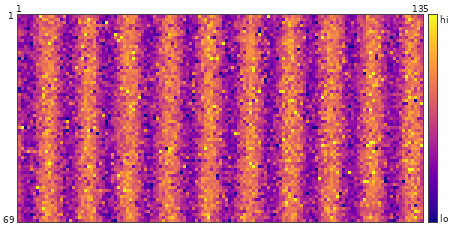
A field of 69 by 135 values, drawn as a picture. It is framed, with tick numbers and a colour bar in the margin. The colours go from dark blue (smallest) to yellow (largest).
The histogram is bell-shaped. No overall slope runs across the table. Upright stripes repeat 10 times across the table. Overall the values sit about 50% of the way up the scale.
